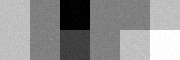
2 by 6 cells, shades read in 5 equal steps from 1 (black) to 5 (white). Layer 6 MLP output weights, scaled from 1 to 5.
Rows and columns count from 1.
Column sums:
8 6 3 6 7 9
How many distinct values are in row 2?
4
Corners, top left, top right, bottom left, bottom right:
4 4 4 5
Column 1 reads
4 4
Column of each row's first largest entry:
1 6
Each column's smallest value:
4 3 1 3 3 4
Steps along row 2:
down down up up up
